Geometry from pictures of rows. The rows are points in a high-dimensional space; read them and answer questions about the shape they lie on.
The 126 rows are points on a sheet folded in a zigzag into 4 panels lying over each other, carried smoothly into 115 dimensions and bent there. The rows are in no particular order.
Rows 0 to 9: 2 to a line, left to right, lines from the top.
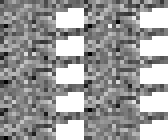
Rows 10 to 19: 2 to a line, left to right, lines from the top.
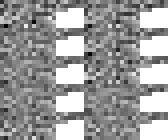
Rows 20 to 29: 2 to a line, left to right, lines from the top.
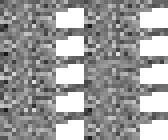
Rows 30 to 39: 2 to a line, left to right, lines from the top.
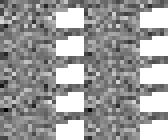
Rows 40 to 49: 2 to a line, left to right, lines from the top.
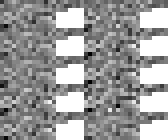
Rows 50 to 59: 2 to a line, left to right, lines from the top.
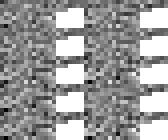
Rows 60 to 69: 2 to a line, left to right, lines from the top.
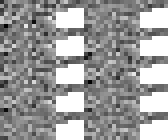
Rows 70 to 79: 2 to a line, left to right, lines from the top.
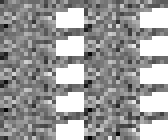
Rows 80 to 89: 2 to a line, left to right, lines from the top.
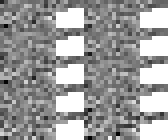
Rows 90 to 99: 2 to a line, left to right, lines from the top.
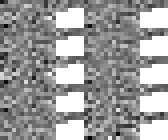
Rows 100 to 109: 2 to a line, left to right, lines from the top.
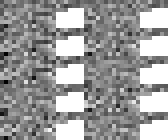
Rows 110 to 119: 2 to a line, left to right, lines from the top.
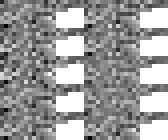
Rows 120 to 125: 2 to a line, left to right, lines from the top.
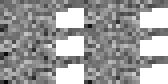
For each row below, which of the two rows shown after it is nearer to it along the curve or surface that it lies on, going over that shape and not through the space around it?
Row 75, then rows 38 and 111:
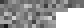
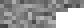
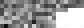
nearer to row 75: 38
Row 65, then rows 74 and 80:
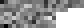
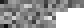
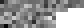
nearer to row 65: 74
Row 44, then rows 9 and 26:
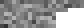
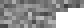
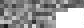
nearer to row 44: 9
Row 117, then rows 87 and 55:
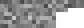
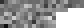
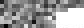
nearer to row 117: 87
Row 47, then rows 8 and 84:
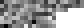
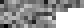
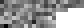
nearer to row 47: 84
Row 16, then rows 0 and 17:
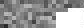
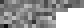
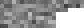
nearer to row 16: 17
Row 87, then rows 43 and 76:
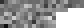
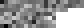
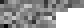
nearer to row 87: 43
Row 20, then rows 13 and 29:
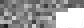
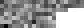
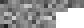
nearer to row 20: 13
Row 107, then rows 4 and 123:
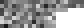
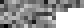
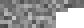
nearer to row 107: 123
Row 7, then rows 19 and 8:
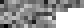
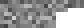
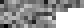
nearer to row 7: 8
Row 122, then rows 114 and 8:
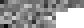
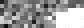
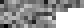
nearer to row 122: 8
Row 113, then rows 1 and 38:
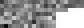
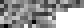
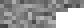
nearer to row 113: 1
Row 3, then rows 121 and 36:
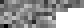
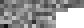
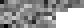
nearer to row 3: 36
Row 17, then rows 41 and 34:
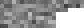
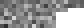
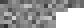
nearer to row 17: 34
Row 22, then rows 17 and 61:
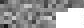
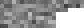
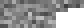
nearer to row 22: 17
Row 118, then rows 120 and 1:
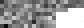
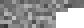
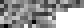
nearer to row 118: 1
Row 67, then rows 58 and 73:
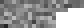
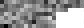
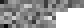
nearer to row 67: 58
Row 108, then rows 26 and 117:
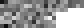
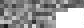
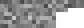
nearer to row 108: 117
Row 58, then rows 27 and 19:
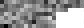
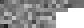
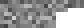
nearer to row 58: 27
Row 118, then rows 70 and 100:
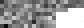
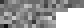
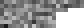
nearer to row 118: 100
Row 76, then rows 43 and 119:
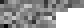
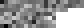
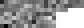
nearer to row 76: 43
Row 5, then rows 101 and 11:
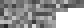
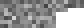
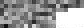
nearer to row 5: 11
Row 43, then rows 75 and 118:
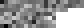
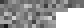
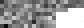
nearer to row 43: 75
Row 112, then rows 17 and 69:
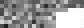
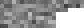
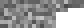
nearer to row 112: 69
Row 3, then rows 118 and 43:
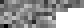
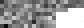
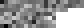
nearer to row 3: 43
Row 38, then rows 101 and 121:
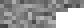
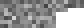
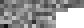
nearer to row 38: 101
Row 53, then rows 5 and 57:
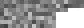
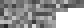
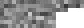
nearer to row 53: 57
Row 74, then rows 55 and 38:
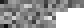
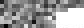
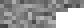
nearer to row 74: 38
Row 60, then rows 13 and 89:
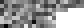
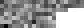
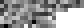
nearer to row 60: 89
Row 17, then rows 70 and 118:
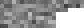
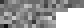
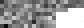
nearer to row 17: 70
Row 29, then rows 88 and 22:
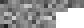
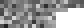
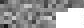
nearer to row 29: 22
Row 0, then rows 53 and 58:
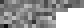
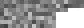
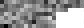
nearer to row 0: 58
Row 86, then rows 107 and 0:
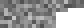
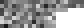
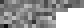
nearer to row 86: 0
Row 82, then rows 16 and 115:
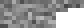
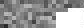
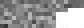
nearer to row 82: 16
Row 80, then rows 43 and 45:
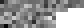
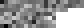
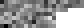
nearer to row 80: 43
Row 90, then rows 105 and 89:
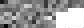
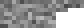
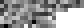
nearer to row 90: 105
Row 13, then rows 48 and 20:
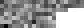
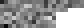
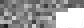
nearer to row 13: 20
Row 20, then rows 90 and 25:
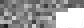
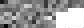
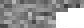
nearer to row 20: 90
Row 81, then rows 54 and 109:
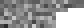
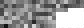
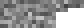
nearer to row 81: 109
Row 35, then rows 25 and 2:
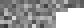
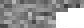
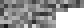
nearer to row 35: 2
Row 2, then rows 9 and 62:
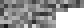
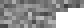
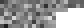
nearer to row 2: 62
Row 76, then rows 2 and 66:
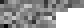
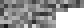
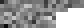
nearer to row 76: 66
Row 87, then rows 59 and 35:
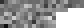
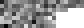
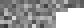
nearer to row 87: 35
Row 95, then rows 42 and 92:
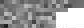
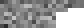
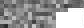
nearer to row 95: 92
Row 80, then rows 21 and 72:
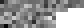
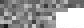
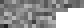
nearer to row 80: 72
